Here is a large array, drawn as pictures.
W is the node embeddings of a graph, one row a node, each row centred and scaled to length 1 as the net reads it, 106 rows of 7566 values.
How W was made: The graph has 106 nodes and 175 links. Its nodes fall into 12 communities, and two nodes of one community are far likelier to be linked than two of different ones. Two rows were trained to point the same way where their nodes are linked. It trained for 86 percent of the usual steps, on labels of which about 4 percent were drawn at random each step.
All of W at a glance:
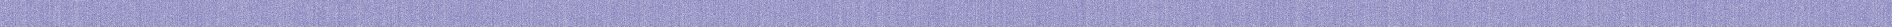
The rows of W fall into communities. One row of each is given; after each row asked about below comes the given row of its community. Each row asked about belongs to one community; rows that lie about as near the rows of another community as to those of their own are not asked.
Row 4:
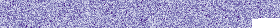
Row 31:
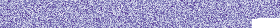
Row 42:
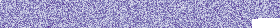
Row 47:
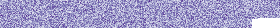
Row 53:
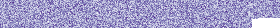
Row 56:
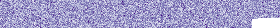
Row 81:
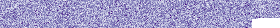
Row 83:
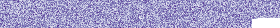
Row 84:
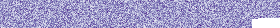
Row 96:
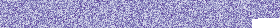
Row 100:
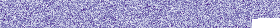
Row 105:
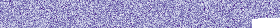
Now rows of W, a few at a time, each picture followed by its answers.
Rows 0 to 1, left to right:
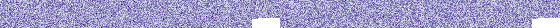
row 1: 83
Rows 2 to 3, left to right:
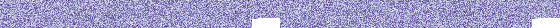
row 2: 56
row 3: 56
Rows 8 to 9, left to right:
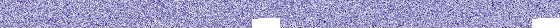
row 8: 84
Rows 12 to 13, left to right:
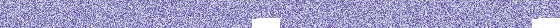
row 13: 42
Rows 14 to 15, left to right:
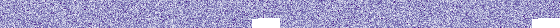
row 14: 47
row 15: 4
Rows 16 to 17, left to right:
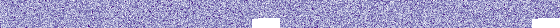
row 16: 56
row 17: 96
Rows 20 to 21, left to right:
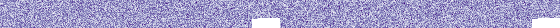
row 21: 100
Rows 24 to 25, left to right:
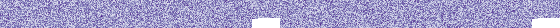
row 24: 100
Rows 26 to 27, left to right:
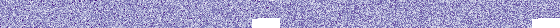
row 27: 4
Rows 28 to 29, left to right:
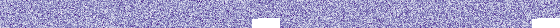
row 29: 31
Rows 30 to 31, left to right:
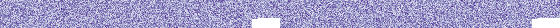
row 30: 84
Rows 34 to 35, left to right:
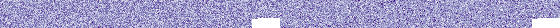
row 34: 84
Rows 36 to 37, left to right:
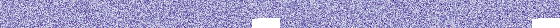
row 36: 56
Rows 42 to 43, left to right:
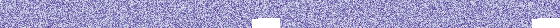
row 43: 53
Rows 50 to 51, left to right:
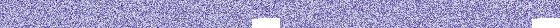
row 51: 53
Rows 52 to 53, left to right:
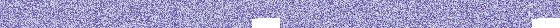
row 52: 100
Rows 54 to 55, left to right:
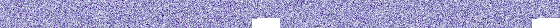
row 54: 81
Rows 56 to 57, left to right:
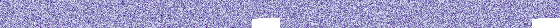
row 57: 81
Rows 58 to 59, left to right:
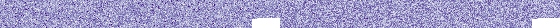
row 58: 100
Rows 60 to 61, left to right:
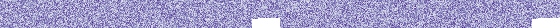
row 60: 84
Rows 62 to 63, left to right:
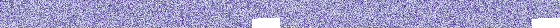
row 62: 105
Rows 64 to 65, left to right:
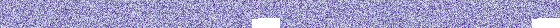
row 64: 84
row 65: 53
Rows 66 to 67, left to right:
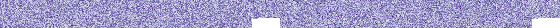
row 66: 53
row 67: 4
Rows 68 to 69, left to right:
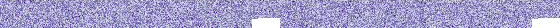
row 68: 42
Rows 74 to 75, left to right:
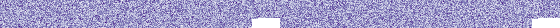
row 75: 83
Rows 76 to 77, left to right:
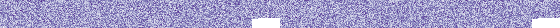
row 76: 4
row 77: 47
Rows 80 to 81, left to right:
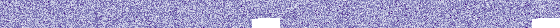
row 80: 100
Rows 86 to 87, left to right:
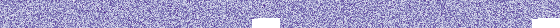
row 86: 56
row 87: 84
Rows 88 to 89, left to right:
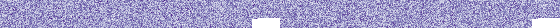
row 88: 96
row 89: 81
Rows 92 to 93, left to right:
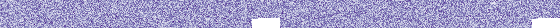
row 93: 83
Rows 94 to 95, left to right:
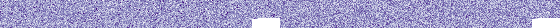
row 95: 56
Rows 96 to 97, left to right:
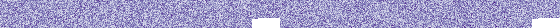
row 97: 83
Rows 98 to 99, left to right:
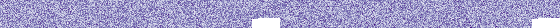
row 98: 47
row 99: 83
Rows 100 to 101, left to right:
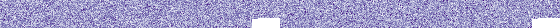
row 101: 96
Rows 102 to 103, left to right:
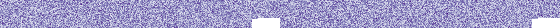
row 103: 83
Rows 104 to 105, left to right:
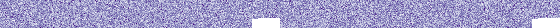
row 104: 81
